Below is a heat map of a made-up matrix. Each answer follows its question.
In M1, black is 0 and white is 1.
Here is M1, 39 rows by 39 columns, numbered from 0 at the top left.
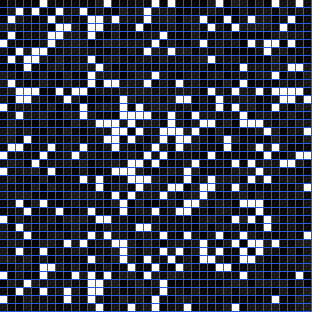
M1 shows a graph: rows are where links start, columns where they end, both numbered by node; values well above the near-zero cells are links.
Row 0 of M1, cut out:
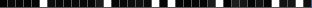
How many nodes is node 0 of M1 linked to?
7
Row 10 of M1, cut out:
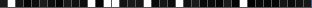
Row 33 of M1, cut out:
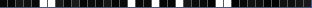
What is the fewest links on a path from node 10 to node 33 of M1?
2
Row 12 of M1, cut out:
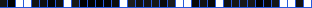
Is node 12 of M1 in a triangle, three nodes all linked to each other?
yes
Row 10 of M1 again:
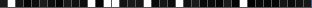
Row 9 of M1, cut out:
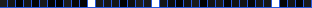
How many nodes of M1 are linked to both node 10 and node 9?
1
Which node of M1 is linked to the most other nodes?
node 11
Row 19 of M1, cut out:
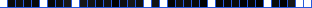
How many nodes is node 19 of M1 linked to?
9
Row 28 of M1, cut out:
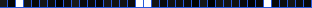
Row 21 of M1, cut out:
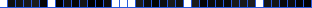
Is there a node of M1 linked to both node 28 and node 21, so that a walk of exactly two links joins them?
no
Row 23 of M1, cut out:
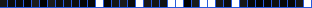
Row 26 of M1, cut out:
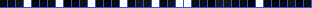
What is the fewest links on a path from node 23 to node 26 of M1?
1
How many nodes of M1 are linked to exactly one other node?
0
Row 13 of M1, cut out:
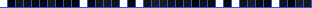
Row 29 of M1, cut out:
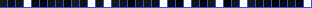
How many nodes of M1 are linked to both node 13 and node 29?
1
